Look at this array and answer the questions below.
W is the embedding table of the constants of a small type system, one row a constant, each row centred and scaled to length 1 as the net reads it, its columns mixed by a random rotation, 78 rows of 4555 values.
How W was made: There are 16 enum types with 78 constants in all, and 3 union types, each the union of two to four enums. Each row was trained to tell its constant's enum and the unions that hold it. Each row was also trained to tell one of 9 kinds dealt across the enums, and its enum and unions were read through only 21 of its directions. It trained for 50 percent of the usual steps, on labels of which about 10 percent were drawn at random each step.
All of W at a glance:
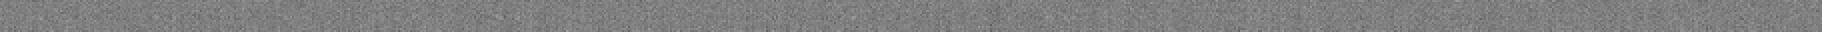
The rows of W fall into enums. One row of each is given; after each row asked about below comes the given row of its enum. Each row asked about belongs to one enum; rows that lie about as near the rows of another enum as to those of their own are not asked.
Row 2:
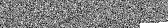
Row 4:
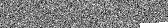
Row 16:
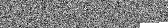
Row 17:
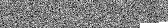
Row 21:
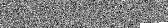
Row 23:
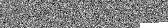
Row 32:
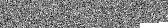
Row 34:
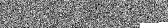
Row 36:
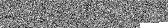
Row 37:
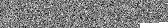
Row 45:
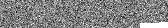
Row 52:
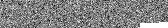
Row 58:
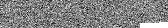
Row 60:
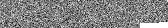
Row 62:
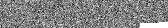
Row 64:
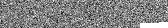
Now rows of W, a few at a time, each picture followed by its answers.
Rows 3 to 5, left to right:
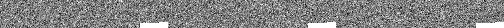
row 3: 16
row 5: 37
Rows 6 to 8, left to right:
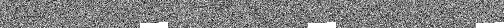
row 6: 23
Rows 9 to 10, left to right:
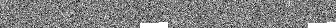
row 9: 37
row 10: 17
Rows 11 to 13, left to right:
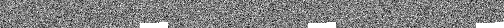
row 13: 62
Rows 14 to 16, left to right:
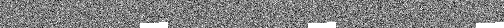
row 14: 17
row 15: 4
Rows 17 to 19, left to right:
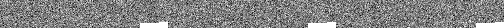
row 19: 4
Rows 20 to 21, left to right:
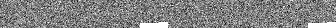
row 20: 32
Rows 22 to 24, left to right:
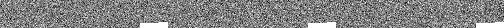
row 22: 32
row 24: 4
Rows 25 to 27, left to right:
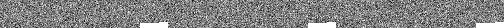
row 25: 60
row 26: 32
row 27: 60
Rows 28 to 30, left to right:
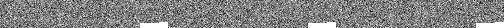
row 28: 62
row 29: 21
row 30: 23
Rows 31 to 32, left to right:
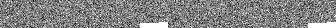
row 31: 17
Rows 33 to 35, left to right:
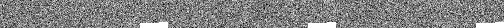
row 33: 4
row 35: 4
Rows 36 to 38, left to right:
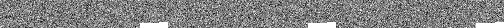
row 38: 32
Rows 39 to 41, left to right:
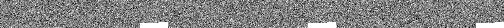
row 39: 21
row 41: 37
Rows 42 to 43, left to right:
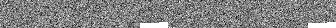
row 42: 37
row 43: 21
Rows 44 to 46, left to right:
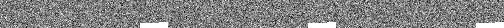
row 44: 37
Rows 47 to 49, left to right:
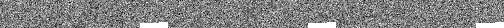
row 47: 34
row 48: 21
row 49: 23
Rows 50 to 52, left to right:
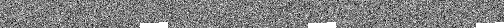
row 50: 60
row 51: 32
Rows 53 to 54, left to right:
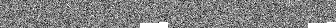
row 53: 16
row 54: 17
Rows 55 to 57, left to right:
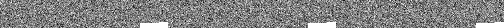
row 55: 21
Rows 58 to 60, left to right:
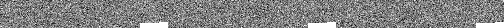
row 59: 62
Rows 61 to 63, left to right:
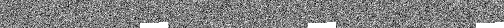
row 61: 37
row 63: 34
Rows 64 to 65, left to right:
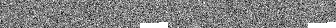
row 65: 60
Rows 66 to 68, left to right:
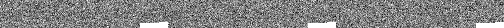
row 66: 4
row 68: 60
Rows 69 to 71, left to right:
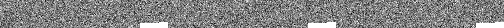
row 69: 45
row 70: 2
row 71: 16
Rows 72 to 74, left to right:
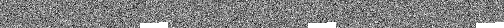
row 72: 21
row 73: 60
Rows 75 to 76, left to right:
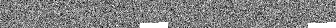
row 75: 32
